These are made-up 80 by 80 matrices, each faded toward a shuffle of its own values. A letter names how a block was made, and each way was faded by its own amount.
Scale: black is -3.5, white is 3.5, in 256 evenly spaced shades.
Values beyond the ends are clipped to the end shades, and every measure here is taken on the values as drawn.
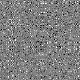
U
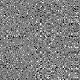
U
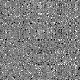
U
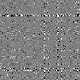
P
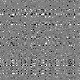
P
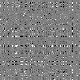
P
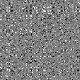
U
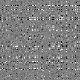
P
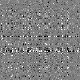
P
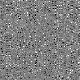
U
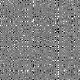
P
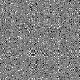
U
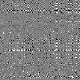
P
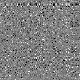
U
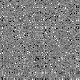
U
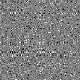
U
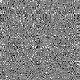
U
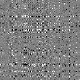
P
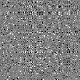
U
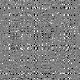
P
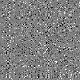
U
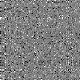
U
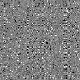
U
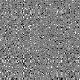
U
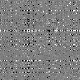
P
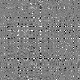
P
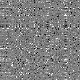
U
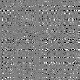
P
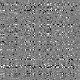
P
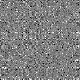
U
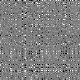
P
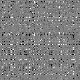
P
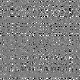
P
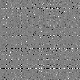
P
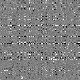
P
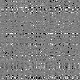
P
